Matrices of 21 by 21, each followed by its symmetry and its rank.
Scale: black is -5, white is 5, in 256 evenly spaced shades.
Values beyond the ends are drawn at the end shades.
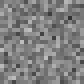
neither, full rank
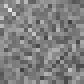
symmetric, full rank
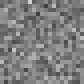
neither, full rank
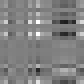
neither, rank one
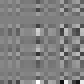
neither, rank one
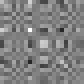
symmetric, rank two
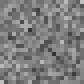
symmetric, full rank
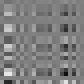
neither, rank one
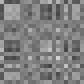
symmetric, rank two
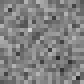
symmetric, full rank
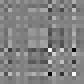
symmetric, rank two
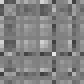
symmetric, rank two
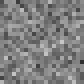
neither, full rank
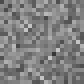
symmetric, full rank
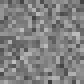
neither, full rank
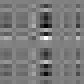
neither, rank one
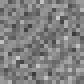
symmetric, full rank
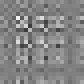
symmetric, rank two
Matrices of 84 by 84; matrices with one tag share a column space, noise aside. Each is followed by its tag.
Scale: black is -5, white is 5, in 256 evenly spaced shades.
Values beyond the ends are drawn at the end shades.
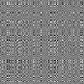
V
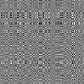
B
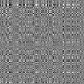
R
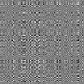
V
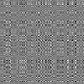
V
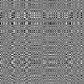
B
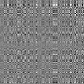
R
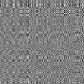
R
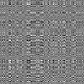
V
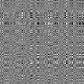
B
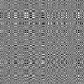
B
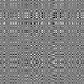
B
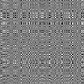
B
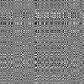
B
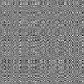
V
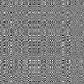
V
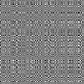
V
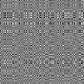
B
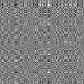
R
